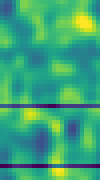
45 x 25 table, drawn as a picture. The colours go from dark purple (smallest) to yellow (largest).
Odd lines: rows 27 and 42. Average level on the scale: 60%. Calmest part: top middle.
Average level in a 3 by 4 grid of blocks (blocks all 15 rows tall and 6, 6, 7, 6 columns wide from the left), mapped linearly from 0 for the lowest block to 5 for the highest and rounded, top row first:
2 4 5 5
4 3 4 2
1 0 4 3
